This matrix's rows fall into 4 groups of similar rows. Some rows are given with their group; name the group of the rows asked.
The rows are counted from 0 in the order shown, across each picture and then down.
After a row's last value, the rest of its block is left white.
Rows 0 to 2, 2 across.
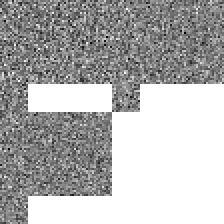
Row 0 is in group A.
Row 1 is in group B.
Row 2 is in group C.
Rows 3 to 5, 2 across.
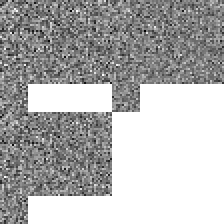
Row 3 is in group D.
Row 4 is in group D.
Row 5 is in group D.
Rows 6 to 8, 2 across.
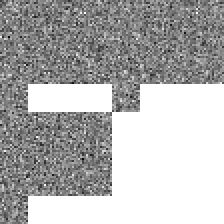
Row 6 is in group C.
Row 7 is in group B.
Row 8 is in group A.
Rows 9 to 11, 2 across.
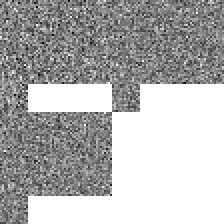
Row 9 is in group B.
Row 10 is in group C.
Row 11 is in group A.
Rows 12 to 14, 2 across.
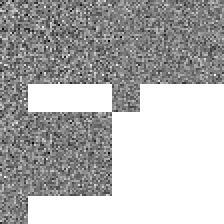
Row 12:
D
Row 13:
C
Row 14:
D
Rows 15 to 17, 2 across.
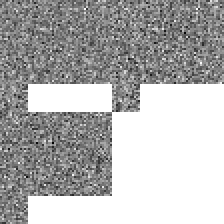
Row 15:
B
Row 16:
B
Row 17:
C
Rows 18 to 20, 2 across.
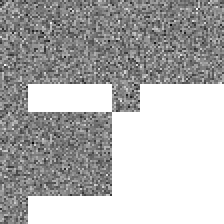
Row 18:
D
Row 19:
B
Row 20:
D
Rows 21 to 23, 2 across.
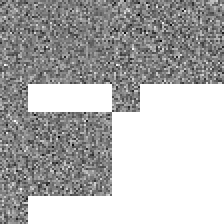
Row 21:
D
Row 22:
D
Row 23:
B
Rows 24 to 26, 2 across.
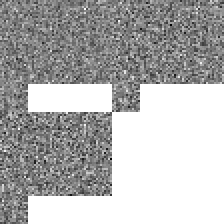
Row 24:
B
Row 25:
B
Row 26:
A
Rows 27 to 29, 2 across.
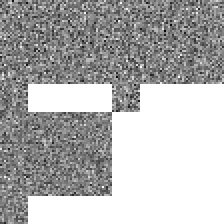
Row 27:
A
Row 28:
B
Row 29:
C
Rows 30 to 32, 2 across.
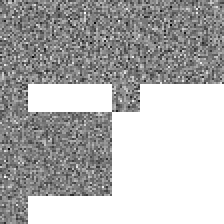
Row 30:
A
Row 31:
B
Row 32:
C
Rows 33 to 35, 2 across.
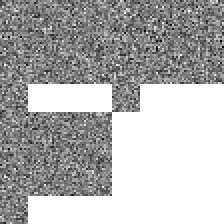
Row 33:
C
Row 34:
D
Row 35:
C
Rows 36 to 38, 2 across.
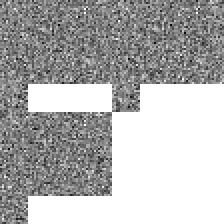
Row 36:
B
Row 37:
B
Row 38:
C
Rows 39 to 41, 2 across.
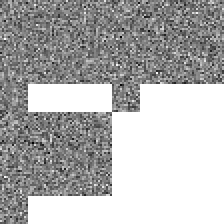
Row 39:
A
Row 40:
C
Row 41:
D
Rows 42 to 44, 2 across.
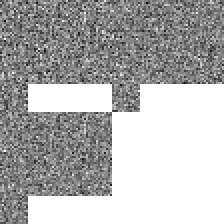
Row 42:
A
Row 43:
C
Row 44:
A
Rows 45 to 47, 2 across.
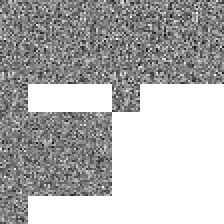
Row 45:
A
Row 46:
A
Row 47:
C
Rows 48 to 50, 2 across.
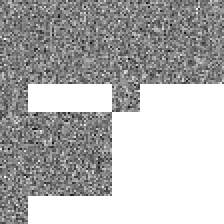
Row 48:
A
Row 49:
B
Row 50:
C
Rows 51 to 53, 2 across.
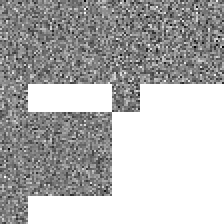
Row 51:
B
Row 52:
A
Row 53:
C
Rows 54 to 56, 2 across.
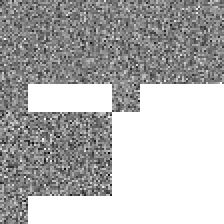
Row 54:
A
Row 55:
B
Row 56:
D
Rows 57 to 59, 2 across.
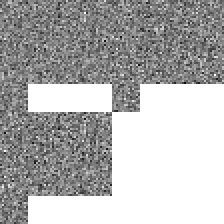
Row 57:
A
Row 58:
C
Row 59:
A
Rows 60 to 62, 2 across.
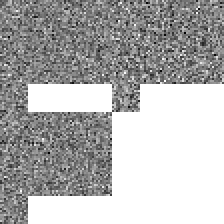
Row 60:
C
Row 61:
B
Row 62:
D
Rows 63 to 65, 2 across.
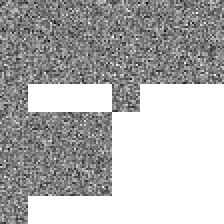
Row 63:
D
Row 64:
C
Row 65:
C
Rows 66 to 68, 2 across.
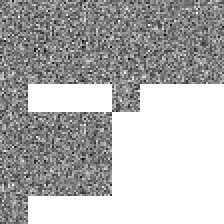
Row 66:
A
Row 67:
B
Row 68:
A
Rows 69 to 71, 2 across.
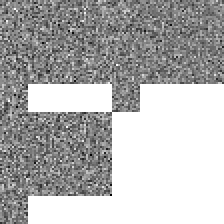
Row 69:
B
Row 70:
D
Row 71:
A
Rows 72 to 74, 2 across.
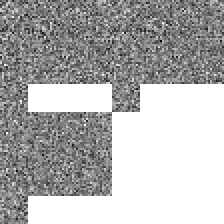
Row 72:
D
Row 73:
D
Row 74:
B
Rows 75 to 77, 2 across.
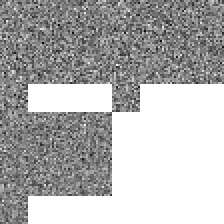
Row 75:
B
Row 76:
D
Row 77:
A
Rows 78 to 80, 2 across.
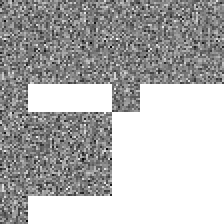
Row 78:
A
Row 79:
A
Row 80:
A
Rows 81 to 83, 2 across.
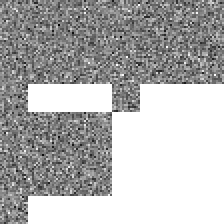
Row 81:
B
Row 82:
C
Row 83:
B
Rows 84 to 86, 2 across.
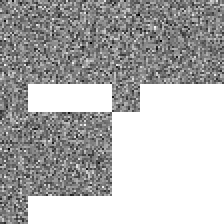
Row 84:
A
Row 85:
D
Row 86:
C
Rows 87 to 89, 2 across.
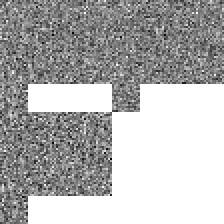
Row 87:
B
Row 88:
C
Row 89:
A
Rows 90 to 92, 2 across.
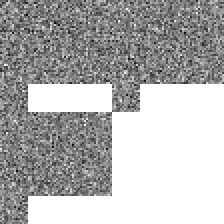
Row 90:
D
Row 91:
B
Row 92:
B
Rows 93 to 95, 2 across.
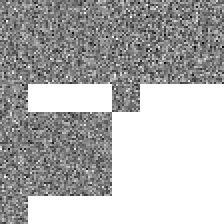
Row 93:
B
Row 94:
A
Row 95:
C
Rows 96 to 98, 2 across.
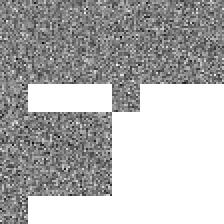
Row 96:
B
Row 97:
C
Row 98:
D
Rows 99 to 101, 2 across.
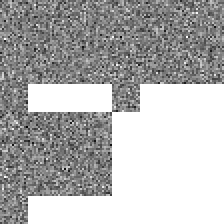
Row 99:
A
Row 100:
C
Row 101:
D
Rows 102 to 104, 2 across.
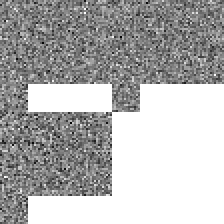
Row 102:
B
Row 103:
C
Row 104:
D
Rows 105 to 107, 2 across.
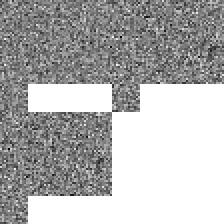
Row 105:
A
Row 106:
C
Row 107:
C
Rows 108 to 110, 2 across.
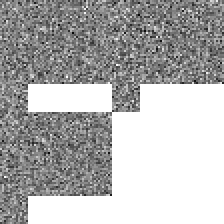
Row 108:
B
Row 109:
D
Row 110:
D
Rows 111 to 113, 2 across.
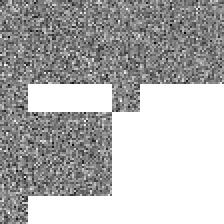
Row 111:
C
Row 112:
B
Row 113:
B
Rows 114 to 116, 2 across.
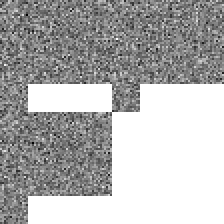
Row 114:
D
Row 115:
A
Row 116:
D
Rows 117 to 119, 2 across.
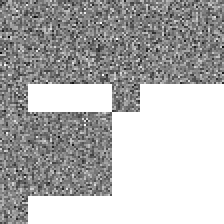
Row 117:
C
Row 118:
A
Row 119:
B
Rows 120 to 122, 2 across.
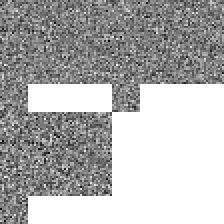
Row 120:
D
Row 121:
C
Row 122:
D
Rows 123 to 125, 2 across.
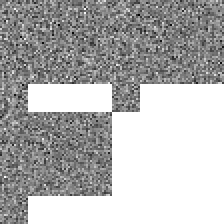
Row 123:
B
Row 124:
D
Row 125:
D
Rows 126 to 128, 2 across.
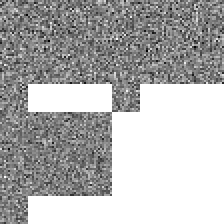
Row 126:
D
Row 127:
A
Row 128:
C
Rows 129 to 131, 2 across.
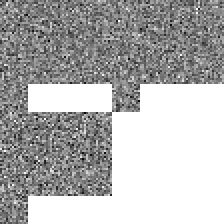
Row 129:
D
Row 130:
B
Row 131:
A
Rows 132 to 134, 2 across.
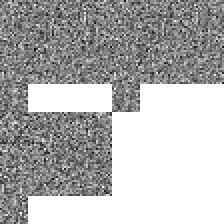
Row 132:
A
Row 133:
A
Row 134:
D
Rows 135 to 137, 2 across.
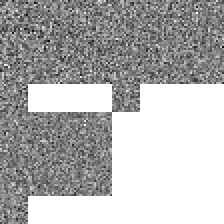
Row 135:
D
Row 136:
A
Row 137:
B
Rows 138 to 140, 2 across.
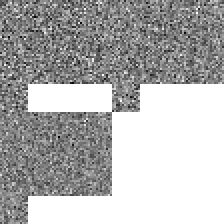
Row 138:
C
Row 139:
B
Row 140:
B
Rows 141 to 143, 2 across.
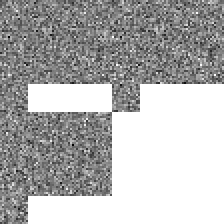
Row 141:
C
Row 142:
C
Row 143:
B
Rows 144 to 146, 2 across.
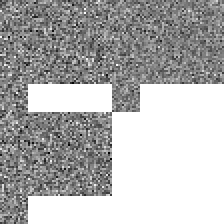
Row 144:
C
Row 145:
D
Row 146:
D
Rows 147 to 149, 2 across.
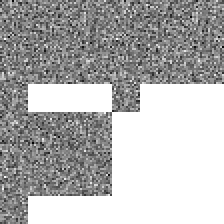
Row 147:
A
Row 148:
A
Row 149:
D
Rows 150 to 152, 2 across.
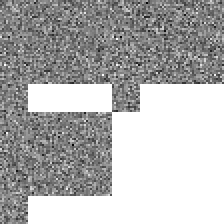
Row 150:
C
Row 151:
C
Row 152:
B
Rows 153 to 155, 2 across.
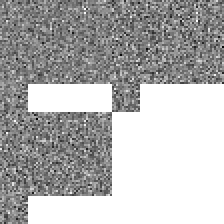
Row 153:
B
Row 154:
A
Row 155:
B
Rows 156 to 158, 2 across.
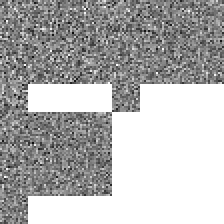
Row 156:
B
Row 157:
D
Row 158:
D
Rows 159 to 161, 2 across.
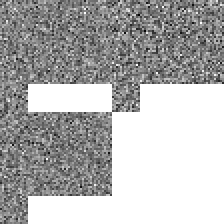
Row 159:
B
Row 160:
D
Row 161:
D
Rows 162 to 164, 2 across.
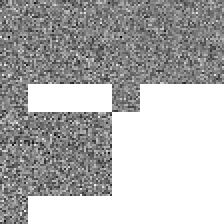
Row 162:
C
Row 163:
C
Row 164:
D
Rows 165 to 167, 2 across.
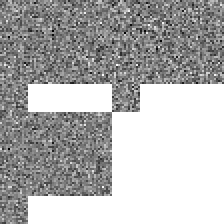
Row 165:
C
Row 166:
D
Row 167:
C
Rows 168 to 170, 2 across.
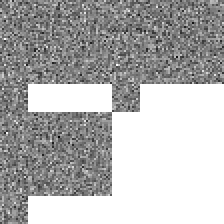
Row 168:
A
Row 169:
D
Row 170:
B
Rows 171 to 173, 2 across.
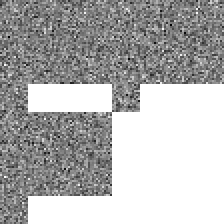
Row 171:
C
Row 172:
B
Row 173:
D
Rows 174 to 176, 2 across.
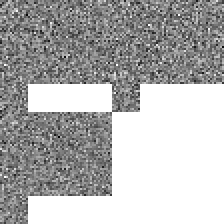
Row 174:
D
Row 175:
A
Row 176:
D
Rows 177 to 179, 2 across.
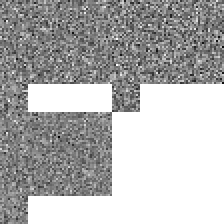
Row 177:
B
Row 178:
A
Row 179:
B
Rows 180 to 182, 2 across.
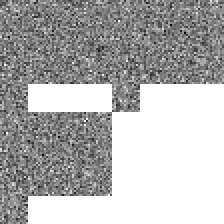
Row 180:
C
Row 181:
B
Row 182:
B
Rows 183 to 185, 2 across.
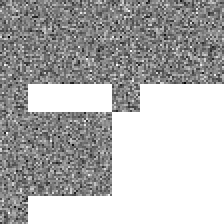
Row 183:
C
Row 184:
C
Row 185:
B
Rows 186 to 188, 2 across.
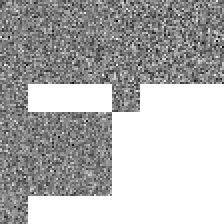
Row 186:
C
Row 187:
A
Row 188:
B
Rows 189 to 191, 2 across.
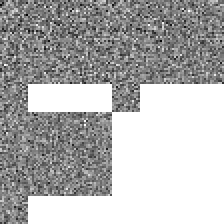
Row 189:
D
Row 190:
D
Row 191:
B
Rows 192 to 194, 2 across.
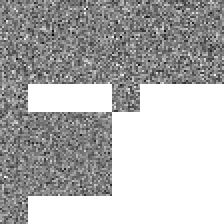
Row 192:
B
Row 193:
C
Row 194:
D
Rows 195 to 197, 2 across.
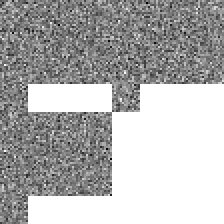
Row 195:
D
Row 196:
B
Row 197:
A
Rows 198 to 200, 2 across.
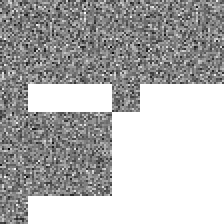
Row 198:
A
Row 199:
A
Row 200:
C
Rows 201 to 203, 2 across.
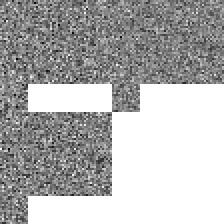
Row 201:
B
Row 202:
C
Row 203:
C
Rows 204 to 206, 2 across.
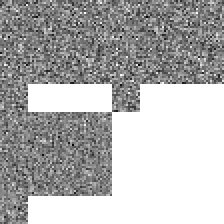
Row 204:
C
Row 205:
C
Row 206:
B
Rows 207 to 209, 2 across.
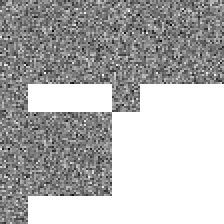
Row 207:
C
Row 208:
D
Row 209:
C
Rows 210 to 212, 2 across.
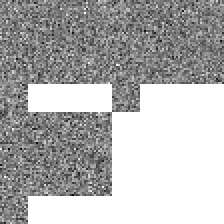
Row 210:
B
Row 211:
D
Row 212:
C
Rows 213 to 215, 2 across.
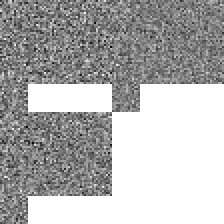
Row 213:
A
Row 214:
D
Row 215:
D
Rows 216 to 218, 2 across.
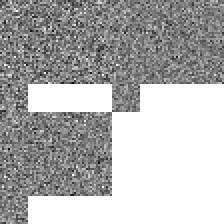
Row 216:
C
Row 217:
D
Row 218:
C
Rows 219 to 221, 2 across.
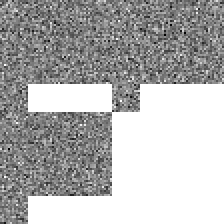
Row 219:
D
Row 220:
B
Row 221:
C
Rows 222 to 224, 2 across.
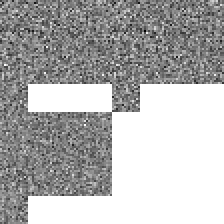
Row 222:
D
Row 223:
D
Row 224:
B
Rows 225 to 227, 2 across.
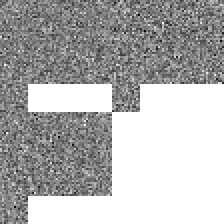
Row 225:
C
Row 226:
D
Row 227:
B
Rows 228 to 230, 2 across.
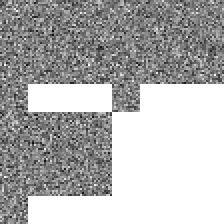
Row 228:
C
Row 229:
C
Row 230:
D
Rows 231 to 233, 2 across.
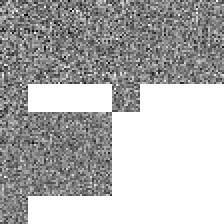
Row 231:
D
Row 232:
A
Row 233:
D
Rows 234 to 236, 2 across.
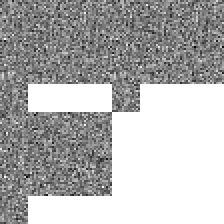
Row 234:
A
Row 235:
A
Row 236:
C
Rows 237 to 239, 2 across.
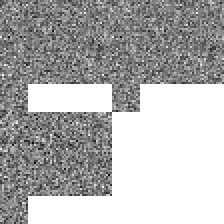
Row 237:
C
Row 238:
C
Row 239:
D
